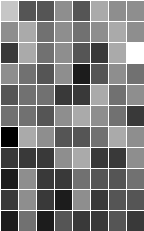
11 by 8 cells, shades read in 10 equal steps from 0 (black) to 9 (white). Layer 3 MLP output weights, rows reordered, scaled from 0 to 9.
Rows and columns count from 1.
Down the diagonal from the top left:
7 6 4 5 2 5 6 5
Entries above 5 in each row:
2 2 3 0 1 1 2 1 0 0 0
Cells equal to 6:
10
